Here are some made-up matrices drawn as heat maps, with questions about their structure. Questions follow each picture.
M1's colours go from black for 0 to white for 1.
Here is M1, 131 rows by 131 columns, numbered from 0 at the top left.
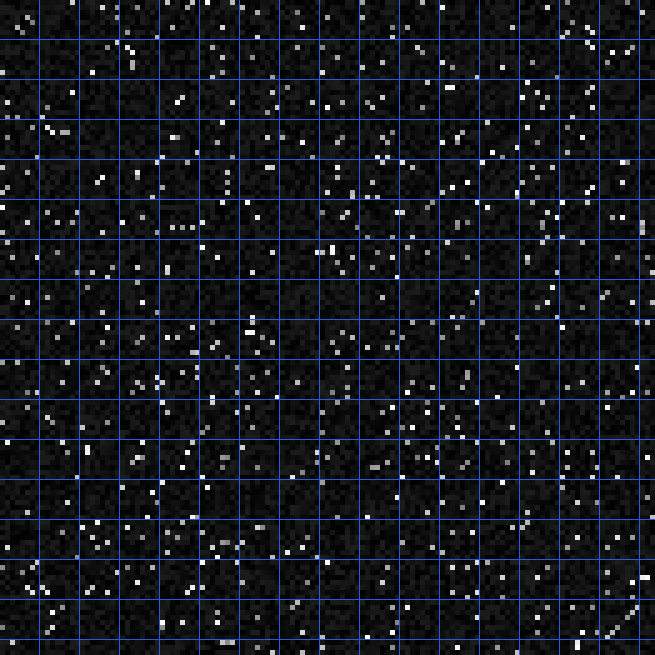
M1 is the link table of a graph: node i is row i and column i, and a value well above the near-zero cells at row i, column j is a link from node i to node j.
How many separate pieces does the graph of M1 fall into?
1
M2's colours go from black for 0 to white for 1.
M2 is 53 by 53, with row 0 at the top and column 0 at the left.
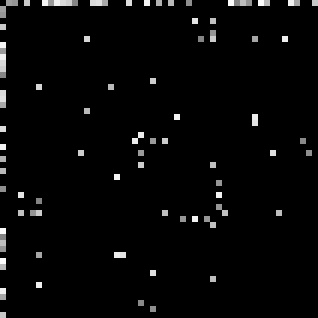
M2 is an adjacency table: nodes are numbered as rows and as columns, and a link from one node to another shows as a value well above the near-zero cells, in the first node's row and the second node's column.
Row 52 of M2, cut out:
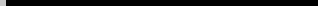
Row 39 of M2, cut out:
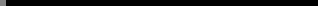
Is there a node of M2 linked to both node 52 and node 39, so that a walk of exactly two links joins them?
yes
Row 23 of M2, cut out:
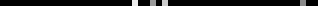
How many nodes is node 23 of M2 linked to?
4
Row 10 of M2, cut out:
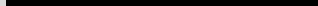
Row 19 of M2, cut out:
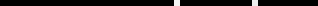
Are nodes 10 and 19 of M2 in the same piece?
no
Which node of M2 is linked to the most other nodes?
node 0
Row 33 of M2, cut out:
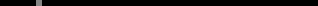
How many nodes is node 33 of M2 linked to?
1
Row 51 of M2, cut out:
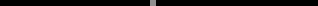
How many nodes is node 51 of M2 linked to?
1
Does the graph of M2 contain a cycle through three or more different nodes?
no
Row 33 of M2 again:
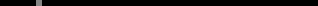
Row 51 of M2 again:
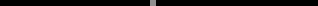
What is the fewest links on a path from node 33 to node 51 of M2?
6
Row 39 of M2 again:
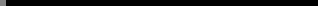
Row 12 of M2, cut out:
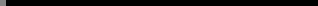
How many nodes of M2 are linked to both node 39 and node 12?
1
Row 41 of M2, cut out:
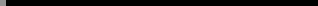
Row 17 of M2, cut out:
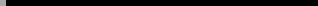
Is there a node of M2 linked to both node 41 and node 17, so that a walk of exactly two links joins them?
yes
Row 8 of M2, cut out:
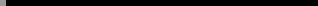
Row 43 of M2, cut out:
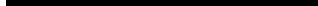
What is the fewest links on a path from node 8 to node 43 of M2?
2
